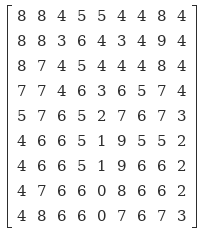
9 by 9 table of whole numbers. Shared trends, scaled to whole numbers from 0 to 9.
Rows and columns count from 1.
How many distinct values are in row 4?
5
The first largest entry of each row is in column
1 8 1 1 2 6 6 6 2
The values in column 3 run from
3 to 6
